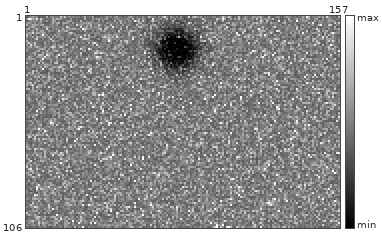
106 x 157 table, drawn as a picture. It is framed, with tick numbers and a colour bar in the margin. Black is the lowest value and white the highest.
Histogram: heavy tails on both sides. Odd rows or columns: none. Ninth with the lowest average: top middle. Mirror symmetry: none. Slope: none. Dips: one, in the top middle.
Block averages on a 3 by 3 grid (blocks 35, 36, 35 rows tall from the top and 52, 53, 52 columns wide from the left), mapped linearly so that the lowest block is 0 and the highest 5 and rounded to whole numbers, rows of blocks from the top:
505 | 555 | 555
